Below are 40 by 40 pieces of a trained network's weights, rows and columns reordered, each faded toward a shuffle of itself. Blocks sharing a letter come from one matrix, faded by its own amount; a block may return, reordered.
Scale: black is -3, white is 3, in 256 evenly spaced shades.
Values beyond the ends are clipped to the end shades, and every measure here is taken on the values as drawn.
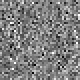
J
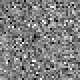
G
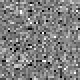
G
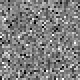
G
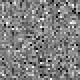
G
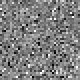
G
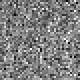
J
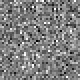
G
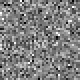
J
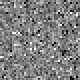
G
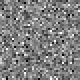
G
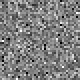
J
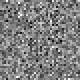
J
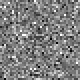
G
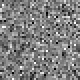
G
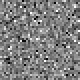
G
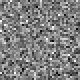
J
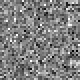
J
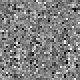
G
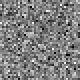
J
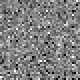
G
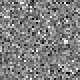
G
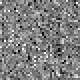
G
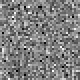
J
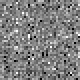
G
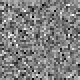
J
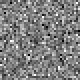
J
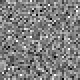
J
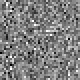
J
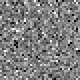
G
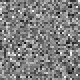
J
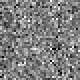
J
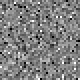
G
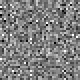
J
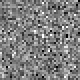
J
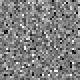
G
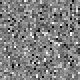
G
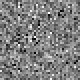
J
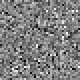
G
